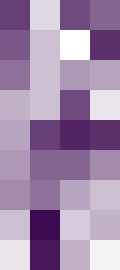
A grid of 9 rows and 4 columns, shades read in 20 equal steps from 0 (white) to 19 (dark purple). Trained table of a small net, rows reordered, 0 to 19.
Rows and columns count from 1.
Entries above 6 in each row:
3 2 3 1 4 4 3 1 1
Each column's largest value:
15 19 17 16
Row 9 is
2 18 6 1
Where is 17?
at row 5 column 3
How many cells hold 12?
3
